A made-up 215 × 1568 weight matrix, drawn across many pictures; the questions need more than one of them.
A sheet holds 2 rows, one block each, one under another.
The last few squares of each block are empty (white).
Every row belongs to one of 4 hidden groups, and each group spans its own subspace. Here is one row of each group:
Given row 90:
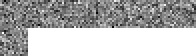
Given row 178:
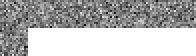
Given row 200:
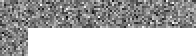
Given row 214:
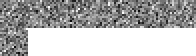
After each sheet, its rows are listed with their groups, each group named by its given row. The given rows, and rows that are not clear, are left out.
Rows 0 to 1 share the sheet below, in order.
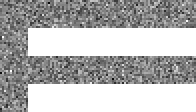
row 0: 200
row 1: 200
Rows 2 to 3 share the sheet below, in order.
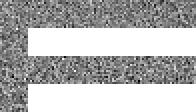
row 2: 90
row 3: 178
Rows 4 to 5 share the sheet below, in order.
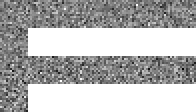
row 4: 90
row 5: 200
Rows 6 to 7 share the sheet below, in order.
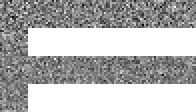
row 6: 90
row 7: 214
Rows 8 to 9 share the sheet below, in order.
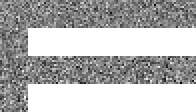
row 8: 90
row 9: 178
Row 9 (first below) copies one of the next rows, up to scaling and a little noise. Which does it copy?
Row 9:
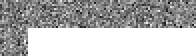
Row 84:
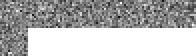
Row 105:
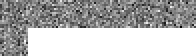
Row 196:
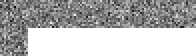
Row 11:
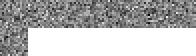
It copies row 105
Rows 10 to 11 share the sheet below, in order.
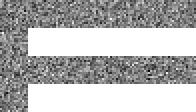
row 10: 90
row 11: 178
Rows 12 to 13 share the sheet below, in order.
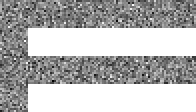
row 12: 214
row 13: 90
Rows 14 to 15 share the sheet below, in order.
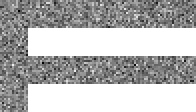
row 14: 200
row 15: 178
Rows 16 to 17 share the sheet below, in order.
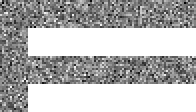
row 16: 90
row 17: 214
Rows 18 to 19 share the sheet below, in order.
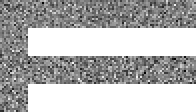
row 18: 90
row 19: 90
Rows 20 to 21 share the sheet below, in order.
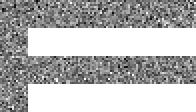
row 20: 214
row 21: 178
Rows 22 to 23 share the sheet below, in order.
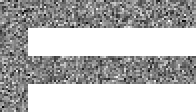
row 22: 214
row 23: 214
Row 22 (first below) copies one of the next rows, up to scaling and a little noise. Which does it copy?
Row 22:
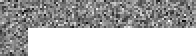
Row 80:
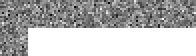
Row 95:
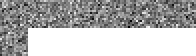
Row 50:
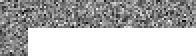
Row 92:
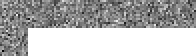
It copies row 50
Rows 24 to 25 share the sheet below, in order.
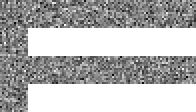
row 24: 214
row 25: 200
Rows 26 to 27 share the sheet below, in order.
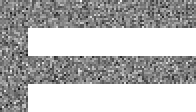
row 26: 200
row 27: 200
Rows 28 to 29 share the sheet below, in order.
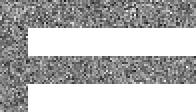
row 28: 178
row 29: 178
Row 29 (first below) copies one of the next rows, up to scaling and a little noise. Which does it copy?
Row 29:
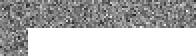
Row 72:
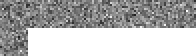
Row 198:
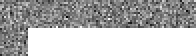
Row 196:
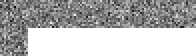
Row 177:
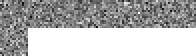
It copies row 72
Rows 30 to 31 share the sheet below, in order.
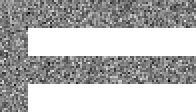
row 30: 178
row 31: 214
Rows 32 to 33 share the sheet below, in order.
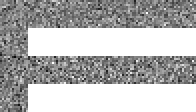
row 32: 214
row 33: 90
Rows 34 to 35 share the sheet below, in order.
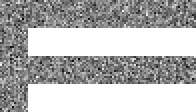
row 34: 90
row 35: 178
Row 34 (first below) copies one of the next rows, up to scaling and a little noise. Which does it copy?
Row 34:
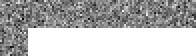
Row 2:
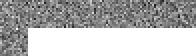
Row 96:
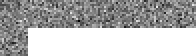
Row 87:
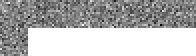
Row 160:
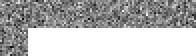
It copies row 160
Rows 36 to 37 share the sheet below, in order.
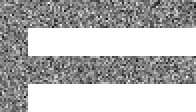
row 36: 200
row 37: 200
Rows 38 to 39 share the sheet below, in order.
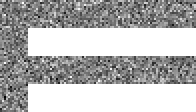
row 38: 178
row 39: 214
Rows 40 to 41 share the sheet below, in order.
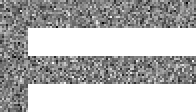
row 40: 178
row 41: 90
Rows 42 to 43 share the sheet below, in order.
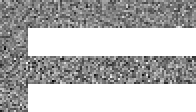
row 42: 178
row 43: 90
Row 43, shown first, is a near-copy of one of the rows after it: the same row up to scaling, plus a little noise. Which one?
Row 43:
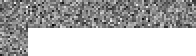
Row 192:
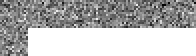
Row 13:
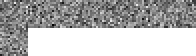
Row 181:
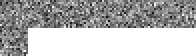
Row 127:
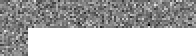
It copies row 13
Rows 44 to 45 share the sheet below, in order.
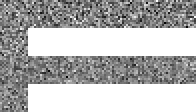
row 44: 178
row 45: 178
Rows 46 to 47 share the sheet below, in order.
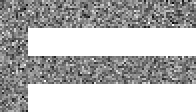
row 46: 200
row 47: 200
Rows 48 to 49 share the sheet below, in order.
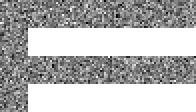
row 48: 214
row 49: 178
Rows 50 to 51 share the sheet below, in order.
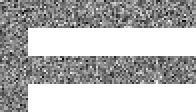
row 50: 214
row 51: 90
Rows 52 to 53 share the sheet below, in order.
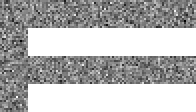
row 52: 178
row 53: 200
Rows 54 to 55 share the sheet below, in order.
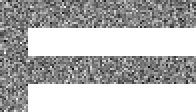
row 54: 214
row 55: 178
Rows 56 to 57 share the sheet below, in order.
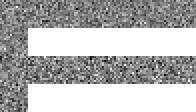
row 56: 178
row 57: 90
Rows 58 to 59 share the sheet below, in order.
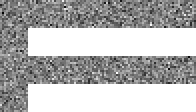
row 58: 214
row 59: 178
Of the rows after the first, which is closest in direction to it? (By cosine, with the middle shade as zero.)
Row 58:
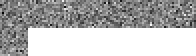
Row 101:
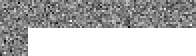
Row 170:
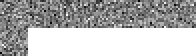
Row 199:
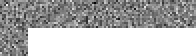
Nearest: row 199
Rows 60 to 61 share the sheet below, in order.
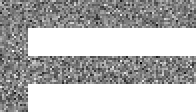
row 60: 90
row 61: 90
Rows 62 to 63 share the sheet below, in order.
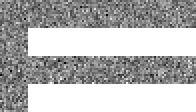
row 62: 90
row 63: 214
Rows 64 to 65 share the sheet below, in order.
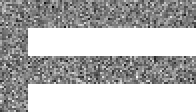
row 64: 90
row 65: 90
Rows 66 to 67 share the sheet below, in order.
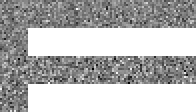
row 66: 178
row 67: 214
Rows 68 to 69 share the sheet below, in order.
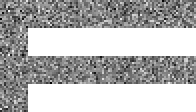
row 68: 178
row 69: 178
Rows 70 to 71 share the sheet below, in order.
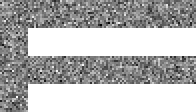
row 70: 214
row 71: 200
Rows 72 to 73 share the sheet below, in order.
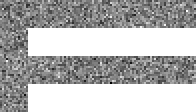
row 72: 178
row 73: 178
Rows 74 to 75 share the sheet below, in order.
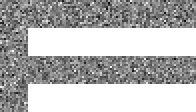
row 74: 178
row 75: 178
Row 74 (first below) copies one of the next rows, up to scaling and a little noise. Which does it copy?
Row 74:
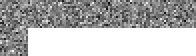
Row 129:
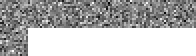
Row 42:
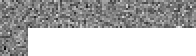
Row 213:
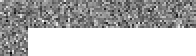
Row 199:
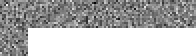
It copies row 129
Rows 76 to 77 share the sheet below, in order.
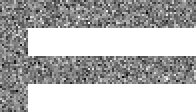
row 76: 214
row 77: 214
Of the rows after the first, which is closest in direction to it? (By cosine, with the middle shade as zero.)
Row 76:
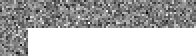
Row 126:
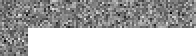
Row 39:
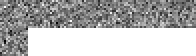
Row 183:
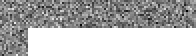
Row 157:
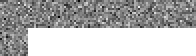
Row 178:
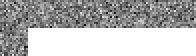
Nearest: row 157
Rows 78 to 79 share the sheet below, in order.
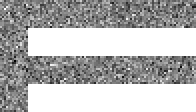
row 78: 178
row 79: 214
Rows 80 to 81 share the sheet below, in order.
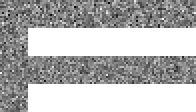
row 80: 214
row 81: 200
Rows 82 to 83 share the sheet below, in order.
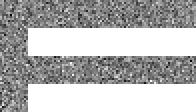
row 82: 200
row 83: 214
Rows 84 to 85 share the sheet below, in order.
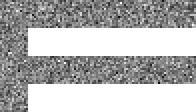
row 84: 178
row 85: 214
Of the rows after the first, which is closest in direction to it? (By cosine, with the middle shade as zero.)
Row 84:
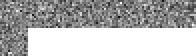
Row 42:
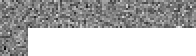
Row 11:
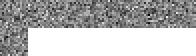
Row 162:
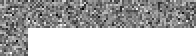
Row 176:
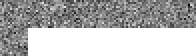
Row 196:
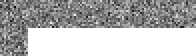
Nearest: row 42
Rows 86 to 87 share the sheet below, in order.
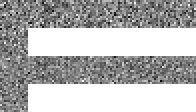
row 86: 214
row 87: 90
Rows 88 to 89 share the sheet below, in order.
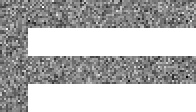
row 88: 200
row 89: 200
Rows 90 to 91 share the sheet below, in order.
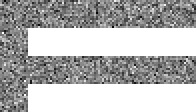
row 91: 178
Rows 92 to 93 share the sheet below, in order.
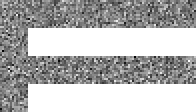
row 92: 214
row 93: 214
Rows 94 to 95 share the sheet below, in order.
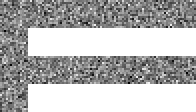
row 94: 90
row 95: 214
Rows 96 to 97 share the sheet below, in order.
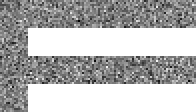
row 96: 90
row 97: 214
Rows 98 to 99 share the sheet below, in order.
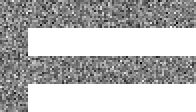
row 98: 178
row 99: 90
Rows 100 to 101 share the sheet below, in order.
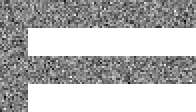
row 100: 178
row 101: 214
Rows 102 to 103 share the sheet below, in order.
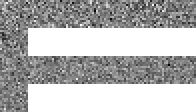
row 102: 90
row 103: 214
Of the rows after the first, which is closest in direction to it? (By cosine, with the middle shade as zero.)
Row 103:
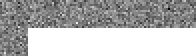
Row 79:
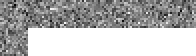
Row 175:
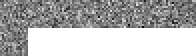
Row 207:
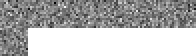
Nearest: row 207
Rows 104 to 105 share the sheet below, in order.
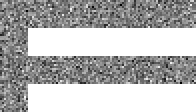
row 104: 214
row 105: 178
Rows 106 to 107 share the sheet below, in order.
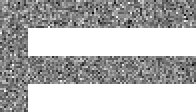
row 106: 214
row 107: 200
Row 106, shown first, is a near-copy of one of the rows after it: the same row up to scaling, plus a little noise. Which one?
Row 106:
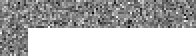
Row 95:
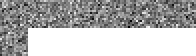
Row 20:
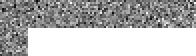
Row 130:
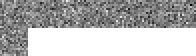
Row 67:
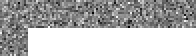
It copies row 67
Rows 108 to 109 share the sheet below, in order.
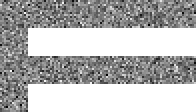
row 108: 90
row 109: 200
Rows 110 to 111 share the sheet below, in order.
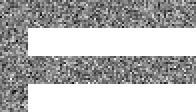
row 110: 200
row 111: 214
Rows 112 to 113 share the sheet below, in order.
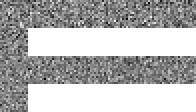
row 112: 90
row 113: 178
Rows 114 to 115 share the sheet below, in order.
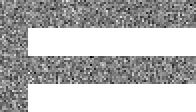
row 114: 214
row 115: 90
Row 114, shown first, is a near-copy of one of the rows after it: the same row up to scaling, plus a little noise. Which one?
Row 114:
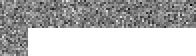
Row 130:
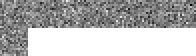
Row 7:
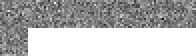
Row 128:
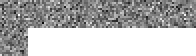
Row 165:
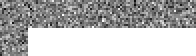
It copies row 130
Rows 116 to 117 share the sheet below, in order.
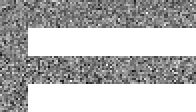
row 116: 214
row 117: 178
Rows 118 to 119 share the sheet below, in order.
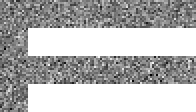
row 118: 178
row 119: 214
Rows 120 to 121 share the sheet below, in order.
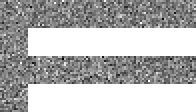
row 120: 214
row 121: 90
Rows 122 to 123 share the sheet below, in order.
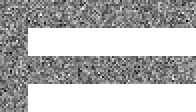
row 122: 200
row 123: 200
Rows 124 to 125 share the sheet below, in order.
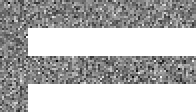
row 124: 90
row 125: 90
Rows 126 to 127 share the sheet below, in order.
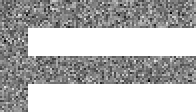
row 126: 214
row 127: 90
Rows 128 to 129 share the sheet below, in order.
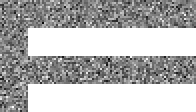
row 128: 214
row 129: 178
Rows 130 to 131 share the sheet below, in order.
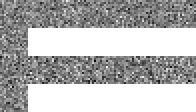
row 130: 214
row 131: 214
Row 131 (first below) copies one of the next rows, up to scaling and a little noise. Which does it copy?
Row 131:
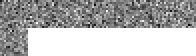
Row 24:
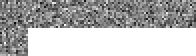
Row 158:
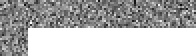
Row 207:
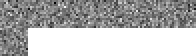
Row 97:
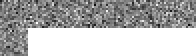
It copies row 97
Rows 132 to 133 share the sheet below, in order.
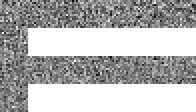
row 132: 90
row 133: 90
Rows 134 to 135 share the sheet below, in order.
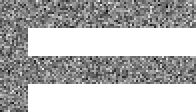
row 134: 214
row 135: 90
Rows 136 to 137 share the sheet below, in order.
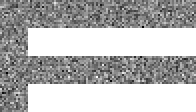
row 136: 200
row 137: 178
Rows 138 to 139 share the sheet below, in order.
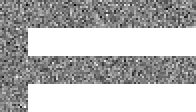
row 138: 90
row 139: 90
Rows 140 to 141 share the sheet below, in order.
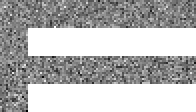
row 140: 214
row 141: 200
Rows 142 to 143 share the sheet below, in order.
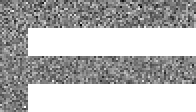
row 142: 90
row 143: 90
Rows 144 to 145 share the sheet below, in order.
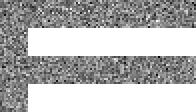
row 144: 90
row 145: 214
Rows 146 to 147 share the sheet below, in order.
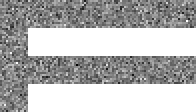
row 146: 200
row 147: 178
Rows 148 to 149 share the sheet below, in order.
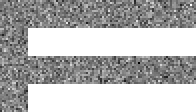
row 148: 214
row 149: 214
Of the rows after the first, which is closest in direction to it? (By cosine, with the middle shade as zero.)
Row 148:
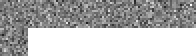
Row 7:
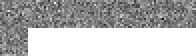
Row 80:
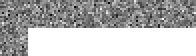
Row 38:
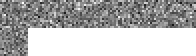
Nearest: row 7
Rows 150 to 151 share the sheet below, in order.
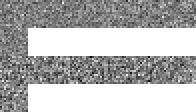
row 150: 90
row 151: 90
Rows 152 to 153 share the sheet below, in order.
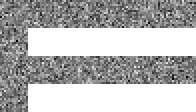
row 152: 200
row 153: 200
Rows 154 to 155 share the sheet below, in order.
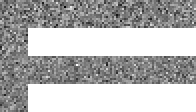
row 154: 214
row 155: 178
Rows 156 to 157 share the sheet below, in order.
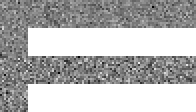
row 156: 214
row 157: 214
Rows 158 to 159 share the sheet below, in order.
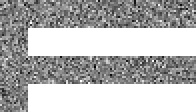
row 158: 214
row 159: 90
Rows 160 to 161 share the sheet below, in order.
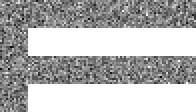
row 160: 90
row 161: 178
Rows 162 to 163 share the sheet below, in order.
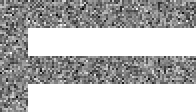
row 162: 200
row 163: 200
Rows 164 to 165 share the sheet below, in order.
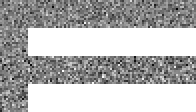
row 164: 90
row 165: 214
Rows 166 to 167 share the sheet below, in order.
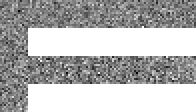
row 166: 200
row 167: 200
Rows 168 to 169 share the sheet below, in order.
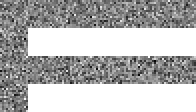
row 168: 178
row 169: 90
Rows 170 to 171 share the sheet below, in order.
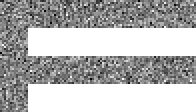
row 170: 214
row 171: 214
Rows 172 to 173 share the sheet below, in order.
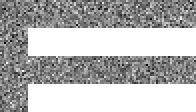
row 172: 214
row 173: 178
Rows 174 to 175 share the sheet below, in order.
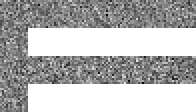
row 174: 90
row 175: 200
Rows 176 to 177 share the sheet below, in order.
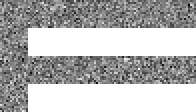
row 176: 214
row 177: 178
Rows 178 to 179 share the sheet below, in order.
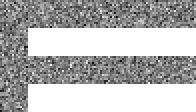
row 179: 214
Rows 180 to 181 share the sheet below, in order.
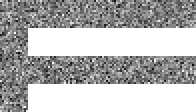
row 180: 214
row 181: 90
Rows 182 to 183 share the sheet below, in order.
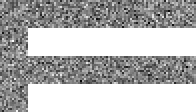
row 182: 200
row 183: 178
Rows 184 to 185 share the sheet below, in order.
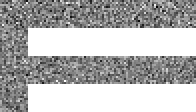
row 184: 90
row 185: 214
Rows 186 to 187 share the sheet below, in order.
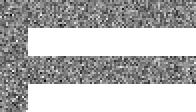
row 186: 200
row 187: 200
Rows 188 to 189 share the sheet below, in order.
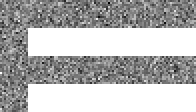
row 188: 178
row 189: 200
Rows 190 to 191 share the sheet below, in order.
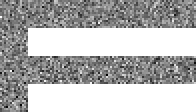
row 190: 200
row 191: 200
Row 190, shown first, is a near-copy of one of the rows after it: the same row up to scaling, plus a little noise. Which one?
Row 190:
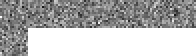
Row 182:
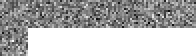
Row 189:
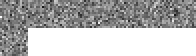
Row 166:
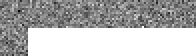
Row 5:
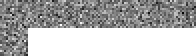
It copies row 189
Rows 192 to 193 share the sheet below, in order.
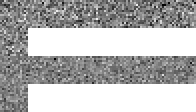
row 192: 90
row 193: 214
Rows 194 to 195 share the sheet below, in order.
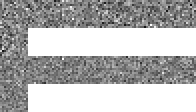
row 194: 214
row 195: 90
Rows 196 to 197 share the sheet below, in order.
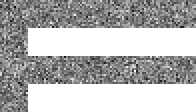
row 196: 178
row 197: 178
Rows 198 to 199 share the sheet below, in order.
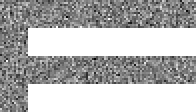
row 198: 178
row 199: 178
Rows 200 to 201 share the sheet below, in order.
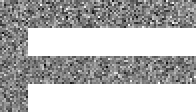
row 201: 214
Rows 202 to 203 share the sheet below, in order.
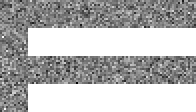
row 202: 200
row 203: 214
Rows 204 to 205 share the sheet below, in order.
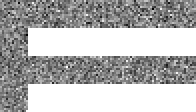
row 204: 214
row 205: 178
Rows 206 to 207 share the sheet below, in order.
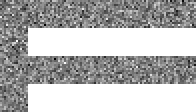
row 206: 200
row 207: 214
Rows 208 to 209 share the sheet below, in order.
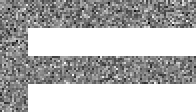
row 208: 200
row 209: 214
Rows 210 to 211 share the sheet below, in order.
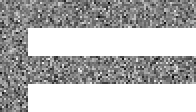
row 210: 178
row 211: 200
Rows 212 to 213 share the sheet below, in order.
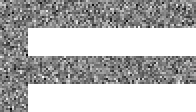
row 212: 90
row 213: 178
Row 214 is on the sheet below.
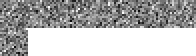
